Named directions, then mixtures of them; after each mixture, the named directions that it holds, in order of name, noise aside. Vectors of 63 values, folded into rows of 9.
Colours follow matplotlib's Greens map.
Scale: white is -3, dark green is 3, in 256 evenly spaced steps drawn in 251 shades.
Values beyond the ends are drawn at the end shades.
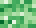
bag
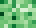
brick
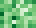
bag, brick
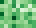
brick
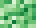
bag, brick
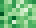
bag, brick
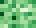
brick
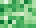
bag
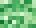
bag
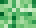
bag, brick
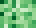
brick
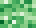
bag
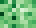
brick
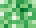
brick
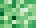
bag, brick
